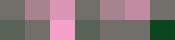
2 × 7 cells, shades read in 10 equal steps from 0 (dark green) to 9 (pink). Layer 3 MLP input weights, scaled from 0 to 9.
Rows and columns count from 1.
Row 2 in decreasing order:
9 4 4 4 3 3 0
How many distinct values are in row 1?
4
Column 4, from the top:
4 3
